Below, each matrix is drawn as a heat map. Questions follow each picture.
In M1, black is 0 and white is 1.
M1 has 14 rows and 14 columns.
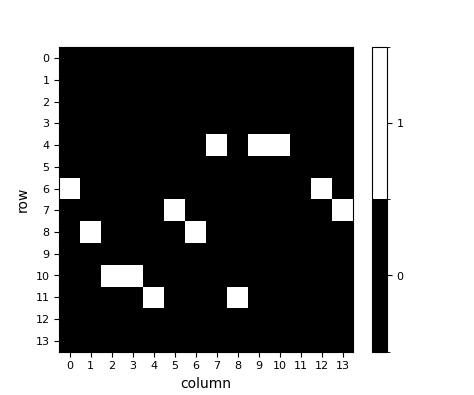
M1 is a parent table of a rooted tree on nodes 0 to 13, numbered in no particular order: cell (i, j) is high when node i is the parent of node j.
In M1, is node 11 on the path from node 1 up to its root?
yes
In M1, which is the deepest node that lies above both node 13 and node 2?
4
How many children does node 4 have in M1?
3
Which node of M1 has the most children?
4
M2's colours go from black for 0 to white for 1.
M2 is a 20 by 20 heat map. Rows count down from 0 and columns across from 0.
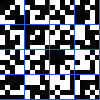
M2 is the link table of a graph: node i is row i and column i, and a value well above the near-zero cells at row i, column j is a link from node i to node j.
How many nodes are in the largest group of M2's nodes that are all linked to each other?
5
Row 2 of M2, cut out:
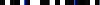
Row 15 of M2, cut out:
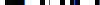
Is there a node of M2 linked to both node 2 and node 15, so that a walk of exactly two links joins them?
yes
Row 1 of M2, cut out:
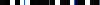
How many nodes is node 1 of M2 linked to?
6
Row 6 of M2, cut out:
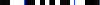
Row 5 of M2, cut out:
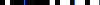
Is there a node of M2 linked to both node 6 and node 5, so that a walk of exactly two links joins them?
yes
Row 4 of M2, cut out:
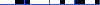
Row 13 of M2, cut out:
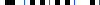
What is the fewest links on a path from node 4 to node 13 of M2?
1
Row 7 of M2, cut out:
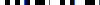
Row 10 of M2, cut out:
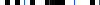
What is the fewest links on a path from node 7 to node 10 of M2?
1
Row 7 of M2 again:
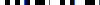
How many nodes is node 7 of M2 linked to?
11
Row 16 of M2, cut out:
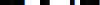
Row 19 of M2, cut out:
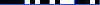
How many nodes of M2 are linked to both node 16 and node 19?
5
